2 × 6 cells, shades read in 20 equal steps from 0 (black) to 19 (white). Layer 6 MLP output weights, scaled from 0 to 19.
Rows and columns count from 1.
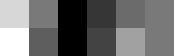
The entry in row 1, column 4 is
4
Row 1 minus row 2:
-3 2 0 -1 -4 0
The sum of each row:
46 52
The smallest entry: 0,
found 2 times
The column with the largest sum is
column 1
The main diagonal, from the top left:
16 7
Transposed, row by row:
16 19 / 9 7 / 0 0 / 4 5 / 8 12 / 9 9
